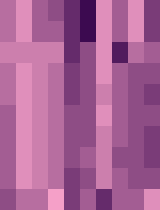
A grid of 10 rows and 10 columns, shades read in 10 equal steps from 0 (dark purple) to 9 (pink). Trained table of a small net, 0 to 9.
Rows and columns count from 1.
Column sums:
55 77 65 61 30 34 70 45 51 40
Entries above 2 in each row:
8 8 8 10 10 10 10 10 10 9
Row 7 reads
5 8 7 6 4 4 7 5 4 3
